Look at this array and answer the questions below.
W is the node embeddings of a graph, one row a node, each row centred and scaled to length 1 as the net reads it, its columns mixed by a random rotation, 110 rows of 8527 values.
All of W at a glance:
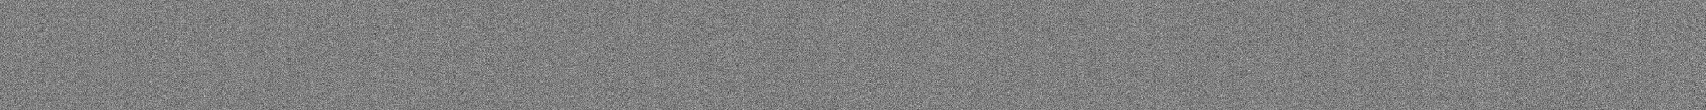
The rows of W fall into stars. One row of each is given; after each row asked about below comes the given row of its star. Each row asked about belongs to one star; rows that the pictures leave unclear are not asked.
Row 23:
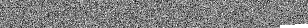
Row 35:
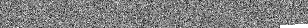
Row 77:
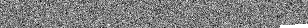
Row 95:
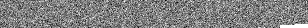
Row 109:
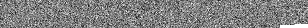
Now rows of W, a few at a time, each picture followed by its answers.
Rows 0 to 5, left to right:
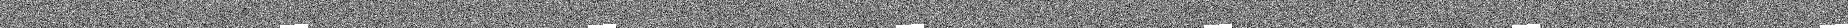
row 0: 95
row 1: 77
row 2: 77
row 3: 35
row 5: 23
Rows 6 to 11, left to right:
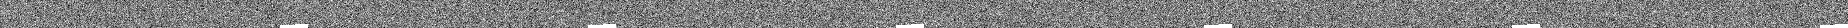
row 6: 35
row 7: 35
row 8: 23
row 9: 109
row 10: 95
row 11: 109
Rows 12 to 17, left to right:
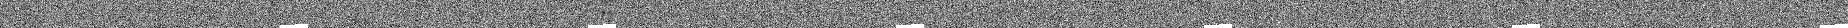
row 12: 77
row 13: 95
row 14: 23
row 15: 23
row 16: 77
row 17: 109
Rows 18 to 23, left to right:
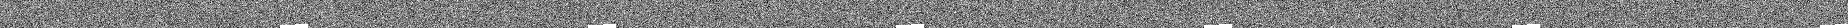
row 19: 35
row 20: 35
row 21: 35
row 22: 35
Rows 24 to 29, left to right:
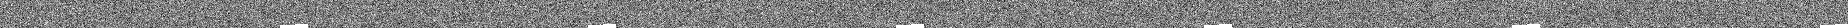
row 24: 35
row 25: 109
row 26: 35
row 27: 109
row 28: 23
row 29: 23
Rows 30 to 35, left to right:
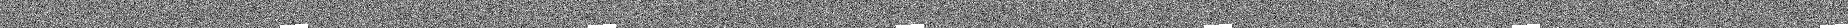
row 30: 23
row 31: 77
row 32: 35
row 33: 109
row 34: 109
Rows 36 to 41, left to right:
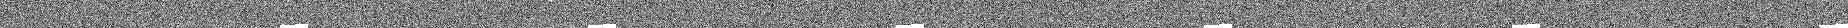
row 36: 109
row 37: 77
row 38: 109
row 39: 109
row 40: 35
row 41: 35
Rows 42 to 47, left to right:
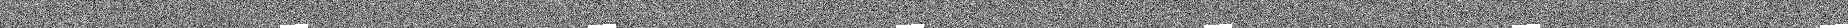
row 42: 35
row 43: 77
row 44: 35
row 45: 35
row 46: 77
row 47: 23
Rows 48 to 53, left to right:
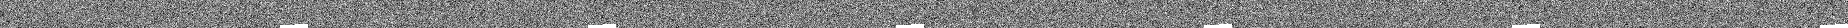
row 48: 95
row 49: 95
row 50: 109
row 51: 35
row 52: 109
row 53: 77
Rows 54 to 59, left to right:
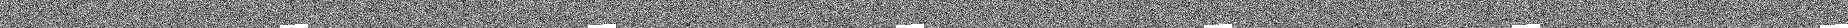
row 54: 77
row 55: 109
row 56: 35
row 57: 35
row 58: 109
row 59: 95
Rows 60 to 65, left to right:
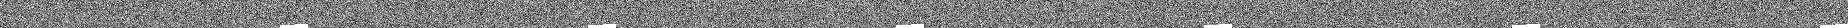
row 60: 109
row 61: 95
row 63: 35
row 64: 95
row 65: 35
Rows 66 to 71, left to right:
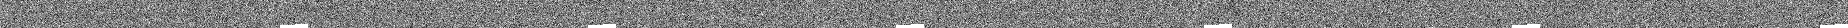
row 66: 23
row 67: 77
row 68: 109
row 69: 23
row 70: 109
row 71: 77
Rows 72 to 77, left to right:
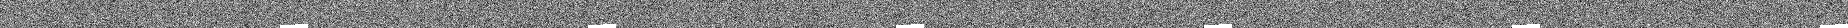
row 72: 95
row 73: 35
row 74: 77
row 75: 95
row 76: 95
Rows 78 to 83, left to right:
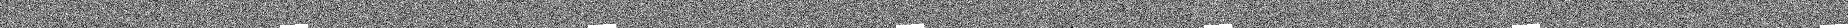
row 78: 109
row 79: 77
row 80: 23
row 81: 23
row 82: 23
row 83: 77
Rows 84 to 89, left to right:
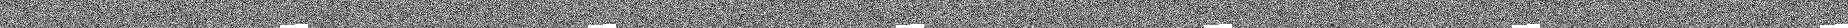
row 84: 109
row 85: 77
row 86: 109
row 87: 35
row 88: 95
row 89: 95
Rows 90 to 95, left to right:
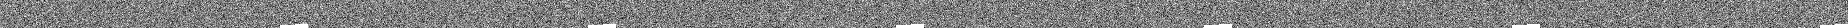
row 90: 23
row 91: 23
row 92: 77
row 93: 77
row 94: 77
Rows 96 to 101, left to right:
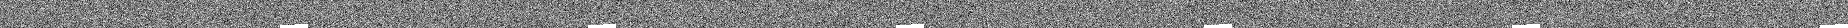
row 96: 95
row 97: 35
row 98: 35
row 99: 77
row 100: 95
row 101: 109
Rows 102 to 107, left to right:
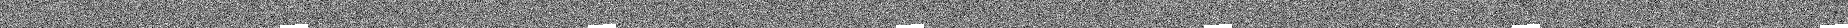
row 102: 95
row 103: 23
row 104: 109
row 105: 77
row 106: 77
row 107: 95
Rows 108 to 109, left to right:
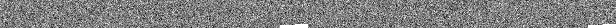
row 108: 77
